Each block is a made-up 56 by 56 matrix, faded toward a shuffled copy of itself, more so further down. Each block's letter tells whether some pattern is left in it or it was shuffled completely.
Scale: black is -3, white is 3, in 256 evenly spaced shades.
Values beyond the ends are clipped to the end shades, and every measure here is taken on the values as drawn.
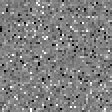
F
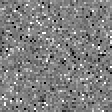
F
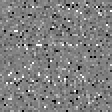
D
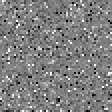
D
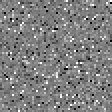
F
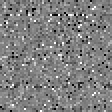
D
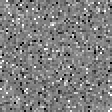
F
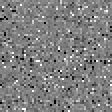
D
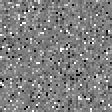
F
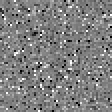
D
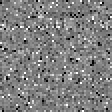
D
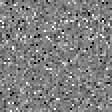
D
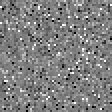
F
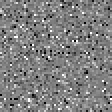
D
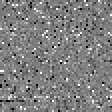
D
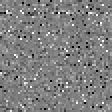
D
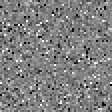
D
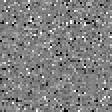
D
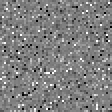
F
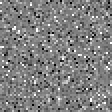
F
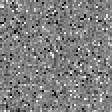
F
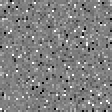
F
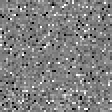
D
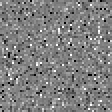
F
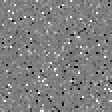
F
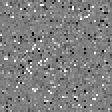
F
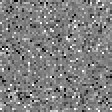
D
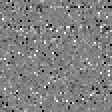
D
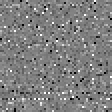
D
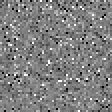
D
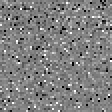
D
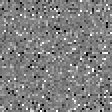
D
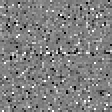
D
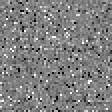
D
